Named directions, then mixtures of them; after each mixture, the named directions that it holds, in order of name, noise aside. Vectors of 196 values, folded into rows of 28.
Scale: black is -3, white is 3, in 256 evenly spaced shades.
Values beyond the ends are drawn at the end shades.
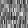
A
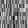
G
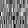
A, G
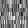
A, G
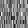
A, G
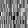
A, G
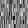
A, G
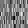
A, G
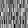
A, G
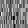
A, G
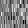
A, G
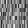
G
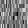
G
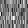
A, G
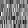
A, G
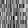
G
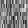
G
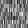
A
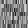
A, G
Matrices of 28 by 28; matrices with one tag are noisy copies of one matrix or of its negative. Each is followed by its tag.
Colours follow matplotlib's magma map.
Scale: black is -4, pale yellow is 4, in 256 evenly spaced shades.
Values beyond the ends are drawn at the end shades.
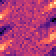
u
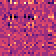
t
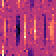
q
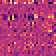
t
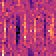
q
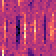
q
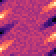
u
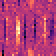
q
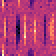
q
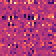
t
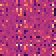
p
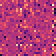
p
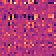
t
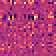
t
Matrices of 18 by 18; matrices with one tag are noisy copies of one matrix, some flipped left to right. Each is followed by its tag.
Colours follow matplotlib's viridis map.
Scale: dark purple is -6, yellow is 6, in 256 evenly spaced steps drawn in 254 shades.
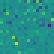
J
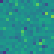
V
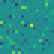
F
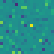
F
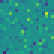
V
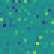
J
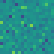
F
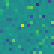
F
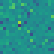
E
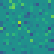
E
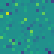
V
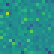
V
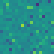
F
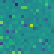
F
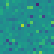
F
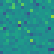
E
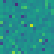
F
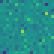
V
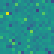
V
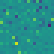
J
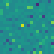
F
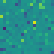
E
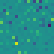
J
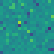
E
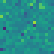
E
